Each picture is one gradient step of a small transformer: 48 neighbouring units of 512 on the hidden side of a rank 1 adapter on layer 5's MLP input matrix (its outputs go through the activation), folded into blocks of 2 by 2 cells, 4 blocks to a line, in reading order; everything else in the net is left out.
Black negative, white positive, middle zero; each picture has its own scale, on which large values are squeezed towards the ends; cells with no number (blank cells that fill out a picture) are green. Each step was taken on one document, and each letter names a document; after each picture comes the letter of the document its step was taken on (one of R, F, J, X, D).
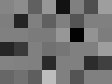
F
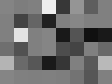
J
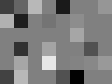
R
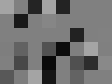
F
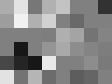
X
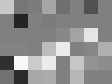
F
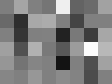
J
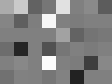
X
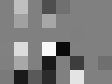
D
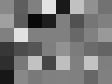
J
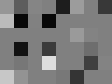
R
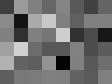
J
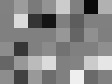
X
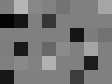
R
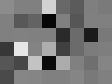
J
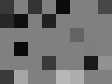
R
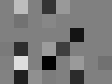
D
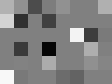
R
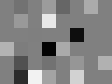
D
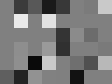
X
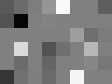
R
